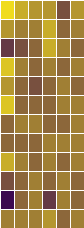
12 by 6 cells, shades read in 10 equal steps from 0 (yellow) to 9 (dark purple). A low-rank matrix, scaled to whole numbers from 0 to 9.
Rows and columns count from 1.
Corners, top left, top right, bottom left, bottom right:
0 3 4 4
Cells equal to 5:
25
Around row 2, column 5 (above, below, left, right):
6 4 2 4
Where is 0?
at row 1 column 1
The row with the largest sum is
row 11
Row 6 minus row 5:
-2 0 -1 0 0 -1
